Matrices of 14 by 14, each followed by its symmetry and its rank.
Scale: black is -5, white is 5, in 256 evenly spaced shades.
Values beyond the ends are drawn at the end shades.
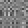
neither, rank two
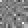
symmetric, rank three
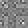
symmetric, rank three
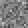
symmetric, full rank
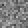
neither, full rank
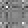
symmetric, rank two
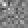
symmetric, rank three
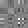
symmetric, rank two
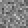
symmetric, full rank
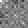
symmetric, rank three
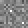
symmetric, rank three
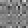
neither, rank two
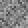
symmetric, full rank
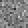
neither, full rank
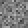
symmetric, full rank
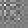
symmetric, rank two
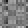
neither, rank two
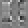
neither, rank two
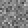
neither, full rank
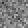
symmetric, full rank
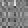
neither, rank two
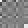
symmetric, rank two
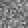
neither, full rank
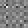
symmetric, rank two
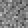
neither, full rank
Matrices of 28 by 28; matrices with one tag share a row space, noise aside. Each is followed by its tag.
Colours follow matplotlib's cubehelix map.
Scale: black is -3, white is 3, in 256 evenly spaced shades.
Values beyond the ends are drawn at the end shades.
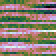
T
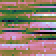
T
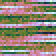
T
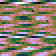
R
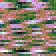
R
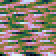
R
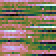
T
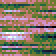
T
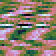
R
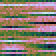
T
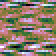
R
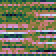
T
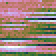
T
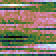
T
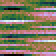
T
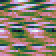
R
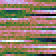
T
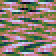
R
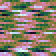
R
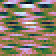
R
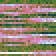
T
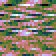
R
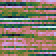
T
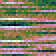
T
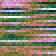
T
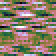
R
